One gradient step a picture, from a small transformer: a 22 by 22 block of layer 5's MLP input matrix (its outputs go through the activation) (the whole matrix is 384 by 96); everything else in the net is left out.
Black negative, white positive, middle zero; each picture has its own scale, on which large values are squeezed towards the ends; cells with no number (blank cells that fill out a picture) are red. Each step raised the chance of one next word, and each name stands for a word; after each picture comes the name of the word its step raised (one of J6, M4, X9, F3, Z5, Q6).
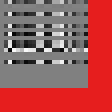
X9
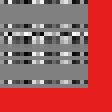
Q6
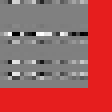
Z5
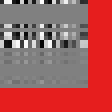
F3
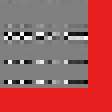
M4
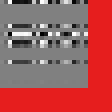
Q6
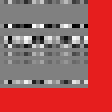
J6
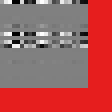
F3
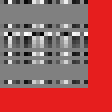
Q6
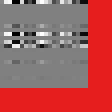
F3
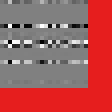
J6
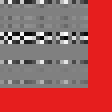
X9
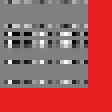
X9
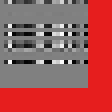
M4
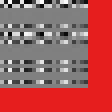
Q6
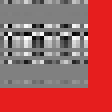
X9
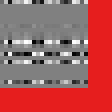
Z5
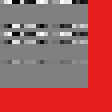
F3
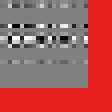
J6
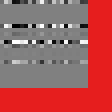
J6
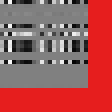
Q6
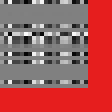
Q6
